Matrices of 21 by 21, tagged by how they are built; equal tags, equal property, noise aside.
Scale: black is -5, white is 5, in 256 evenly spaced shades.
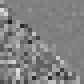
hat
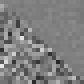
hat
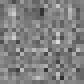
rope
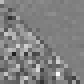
hat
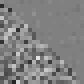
hat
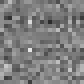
rope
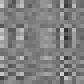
rope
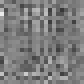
rope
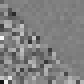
hat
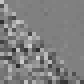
hat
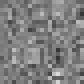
rope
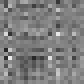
rope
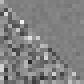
hat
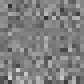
rope
